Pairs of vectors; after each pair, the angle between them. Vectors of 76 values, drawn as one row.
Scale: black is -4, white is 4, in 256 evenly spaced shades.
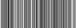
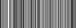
nearly opposite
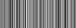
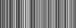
partly aligned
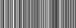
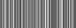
partly aligned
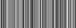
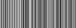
partly aligned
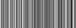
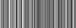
nearly parallel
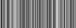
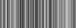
partly aligned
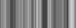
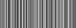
orthogonal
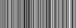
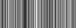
partly aligned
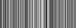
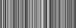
nearly parallel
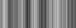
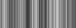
nearly parallel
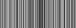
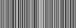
nearly opposite
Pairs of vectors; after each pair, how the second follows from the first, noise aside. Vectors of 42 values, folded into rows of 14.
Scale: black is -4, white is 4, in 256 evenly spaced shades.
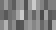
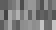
shuffled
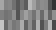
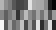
scaled up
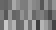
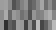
negated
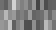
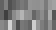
shuffled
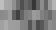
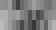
wrapped around
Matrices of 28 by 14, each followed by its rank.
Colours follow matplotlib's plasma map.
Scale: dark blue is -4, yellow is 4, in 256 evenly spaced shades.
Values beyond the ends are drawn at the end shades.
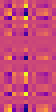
one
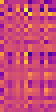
two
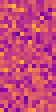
full rank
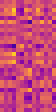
two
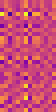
two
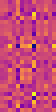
two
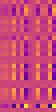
one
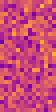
full rank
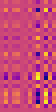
one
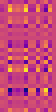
one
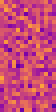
full rank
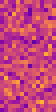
full rank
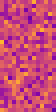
full rank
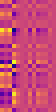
one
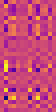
two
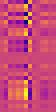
one
